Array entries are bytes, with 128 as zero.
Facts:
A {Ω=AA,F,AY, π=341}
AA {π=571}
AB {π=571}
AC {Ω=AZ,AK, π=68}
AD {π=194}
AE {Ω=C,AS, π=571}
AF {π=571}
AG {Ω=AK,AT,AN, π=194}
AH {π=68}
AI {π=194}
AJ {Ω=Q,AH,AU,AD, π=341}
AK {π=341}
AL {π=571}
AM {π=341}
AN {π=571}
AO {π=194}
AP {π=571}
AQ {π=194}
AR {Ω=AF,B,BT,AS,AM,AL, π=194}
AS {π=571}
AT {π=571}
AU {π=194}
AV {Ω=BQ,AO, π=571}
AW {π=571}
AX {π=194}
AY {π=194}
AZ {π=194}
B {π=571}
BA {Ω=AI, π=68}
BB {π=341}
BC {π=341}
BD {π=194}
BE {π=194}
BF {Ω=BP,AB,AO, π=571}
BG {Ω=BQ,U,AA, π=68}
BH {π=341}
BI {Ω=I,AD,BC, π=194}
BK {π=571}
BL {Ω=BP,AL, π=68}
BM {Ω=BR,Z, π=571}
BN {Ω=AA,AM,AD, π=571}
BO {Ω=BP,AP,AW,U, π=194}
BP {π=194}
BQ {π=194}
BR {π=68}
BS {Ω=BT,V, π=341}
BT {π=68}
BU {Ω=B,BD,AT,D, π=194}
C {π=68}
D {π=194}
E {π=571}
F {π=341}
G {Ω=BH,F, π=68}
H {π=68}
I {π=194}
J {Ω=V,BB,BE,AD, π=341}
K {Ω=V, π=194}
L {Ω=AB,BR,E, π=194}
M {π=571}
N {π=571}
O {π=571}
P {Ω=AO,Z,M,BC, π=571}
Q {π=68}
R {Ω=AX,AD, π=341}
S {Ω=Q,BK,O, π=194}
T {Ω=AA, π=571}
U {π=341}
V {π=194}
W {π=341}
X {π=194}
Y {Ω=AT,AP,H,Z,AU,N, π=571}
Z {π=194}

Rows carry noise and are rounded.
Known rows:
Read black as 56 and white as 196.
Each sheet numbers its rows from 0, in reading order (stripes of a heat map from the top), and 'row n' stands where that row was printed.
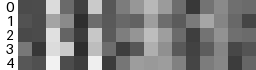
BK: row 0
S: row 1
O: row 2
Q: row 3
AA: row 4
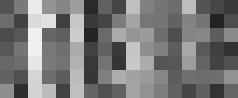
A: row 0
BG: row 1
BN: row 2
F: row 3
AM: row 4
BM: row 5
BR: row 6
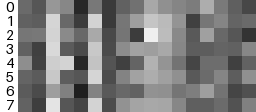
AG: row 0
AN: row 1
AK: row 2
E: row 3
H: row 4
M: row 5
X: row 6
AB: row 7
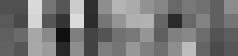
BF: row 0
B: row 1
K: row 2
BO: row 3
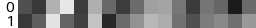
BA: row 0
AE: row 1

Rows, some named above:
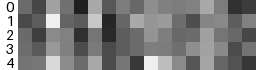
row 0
BQ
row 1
BN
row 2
BU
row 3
BI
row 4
AK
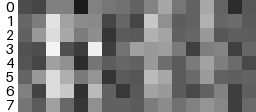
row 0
AI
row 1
AJ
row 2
J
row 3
AA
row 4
S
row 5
J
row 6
AH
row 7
I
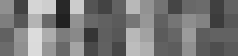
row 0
H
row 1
AD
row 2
J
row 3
BB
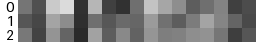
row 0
AC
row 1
S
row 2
AO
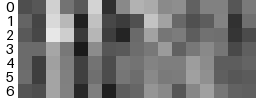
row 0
AV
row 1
C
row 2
G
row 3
BE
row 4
L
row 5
L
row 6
AR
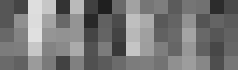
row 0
G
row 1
BS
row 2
R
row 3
BC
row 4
BI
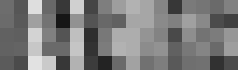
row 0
N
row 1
AZ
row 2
Y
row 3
P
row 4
G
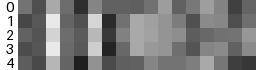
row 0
AX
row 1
T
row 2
BM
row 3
BN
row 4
AY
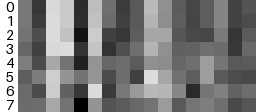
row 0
Q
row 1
Q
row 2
BT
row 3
BL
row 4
AU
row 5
W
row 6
AT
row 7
V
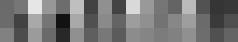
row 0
U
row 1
BP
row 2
Z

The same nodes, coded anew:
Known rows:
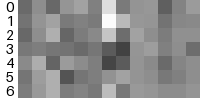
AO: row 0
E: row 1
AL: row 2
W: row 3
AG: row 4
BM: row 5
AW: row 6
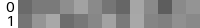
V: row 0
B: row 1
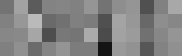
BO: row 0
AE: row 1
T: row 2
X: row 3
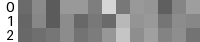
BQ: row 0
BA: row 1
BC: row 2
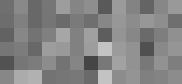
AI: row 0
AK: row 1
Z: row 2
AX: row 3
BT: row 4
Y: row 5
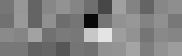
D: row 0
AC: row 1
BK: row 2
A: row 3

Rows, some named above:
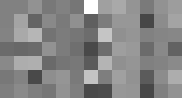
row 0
AA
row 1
AR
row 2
Y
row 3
Q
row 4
Y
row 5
AY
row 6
BI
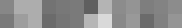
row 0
Y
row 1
P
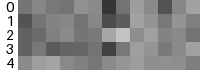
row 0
K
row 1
BT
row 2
BC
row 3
G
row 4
AN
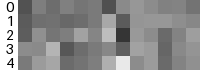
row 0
H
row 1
U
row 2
BP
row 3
BN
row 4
P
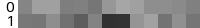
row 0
AN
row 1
BS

